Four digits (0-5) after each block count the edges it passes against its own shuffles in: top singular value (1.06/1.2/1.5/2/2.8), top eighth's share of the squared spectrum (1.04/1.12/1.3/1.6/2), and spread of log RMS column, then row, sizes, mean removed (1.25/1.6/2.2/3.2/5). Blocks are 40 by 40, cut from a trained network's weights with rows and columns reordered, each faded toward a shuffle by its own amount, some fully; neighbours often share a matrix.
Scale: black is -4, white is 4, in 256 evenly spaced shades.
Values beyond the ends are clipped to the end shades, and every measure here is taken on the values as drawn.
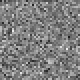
1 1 0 0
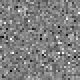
0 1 0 0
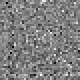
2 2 1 0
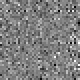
3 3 2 1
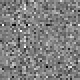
2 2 2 1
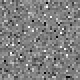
0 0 0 0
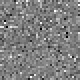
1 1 0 1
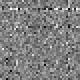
3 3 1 1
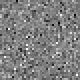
0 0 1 0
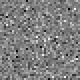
0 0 0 0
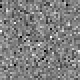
0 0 0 0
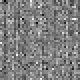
3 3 1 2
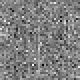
2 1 0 1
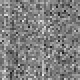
2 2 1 0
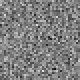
1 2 0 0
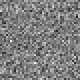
2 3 0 1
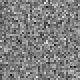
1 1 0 0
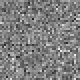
2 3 0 1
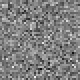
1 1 0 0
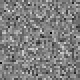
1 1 0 0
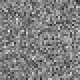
1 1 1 0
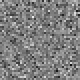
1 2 0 1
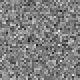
1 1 0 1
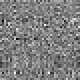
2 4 0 2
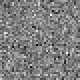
1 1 0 0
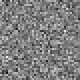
3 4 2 1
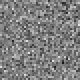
0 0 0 0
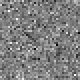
2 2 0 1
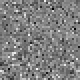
1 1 0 0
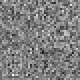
3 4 1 1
